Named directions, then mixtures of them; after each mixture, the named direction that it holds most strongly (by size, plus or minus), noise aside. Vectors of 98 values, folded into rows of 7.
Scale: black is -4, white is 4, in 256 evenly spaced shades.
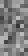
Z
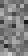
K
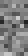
K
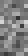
Z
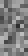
Z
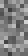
K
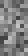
Z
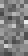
K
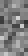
Z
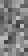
Z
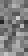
Z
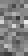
K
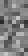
Z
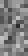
Z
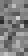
Z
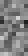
Z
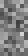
Z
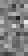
K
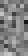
K
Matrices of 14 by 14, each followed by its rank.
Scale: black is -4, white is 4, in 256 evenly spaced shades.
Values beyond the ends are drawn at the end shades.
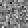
full rank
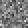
full rank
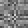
two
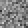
full rank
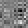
two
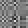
two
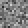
full rank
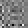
two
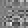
two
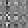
two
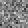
full rank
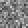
full rank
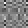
two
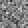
full rank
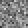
full rank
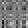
two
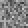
full rank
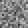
full rank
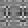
two
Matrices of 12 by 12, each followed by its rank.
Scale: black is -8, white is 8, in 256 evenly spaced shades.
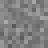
full rank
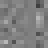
two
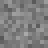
full rank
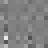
two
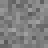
full rank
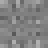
two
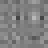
two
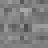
two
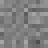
two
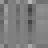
one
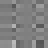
one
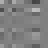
one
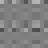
one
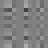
one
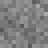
full rank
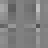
one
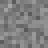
full rank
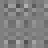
one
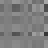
one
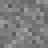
full rank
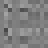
two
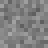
full rank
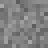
full rank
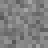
full rank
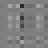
one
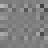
two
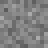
full rank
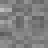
two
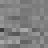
two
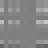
one
